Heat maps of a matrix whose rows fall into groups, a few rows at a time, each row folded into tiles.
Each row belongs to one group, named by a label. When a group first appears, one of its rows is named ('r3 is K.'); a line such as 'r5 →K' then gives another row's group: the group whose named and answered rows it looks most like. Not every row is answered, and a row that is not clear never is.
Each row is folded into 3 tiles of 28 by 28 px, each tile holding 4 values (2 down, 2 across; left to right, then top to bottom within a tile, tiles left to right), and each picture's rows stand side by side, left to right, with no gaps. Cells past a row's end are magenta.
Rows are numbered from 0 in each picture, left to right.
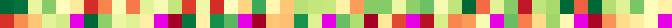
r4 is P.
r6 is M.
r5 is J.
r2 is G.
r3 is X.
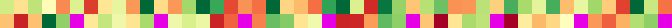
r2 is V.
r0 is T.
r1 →G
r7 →X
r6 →J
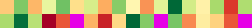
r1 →T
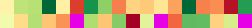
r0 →V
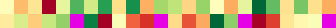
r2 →T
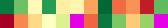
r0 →J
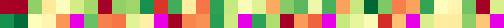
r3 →P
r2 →X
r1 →M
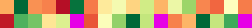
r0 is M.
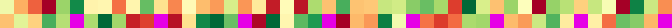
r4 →X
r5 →X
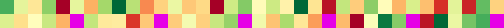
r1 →V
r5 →G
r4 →T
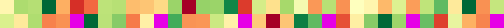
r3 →T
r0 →V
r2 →M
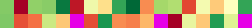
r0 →M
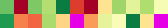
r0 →M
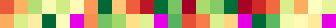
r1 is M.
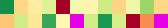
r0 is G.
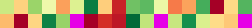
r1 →X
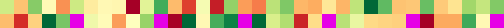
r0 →T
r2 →G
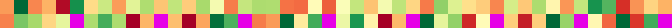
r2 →T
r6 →T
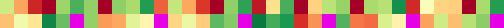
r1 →M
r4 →M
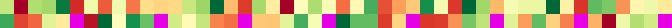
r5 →X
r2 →V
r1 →G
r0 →M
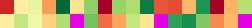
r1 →M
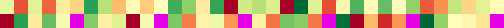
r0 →G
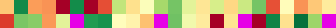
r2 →P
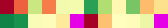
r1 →J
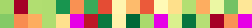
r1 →G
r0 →M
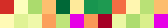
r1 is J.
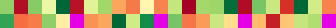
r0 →M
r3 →X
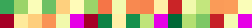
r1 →G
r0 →J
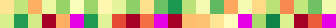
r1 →P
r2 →J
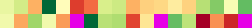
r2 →P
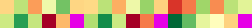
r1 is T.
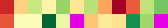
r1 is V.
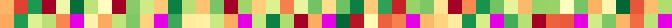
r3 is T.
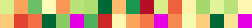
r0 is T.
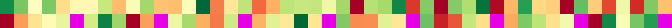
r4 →M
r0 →J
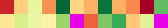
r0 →G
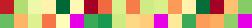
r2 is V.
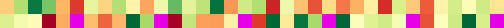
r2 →J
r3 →G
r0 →V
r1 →T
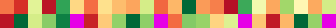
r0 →G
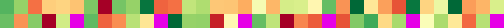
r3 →P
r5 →V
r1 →M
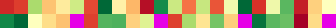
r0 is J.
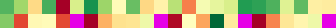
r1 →J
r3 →J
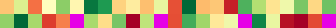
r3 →P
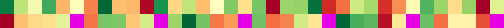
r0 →J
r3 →M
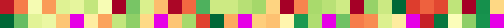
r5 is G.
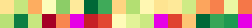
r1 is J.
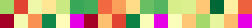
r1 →X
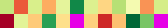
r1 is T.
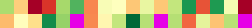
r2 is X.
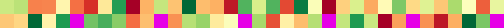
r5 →T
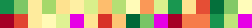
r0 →J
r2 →X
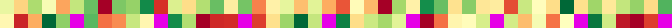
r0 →T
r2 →P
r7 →P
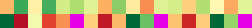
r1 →T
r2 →T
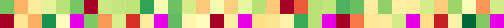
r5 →T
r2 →P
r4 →J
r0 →X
